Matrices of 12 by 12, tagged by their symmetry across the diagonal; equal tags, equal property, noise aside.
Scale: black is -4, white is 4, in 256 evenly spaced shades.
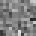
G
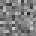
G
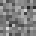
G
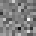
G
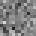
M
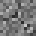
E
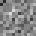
E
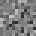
E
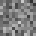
M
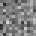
M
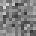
E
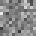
M
